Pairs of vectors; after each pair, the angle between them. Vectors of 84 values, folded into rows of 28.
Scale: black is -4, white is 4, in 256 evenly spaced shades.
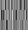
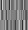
partly aligned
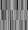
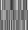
nearly opposite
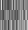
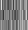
nearly parallel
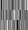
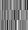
nearly opposite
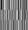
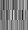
orthogonal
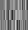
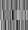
partly aligned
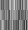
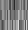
nearly opposite
